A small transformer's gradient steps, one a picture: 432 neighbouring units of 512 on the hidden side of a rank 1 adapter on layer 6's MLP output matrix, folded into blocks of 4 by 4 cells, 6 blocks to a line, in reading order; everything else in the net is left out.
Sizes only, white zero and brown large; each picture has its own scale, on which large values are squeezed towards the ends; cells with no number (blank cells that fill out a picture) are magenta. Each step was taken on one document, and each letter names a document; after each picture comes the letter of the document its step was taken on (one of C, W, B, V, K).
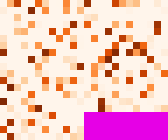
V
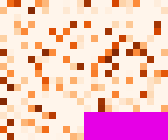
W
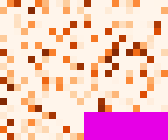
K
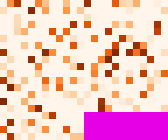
V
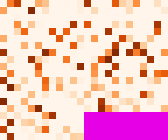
W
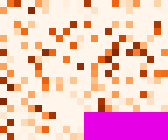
W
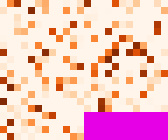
V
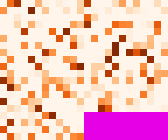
K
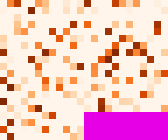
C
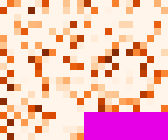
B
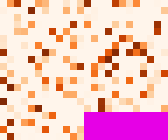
C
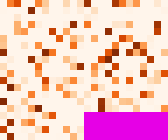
C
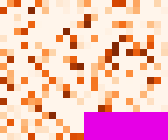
K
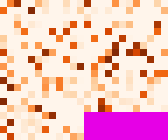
B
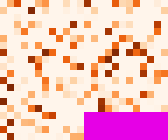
C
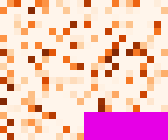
K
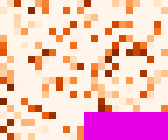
C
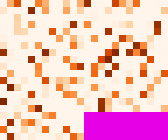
V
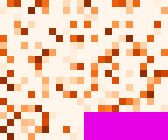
B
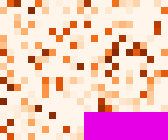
W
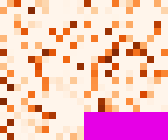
W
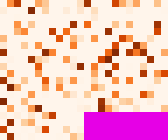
C
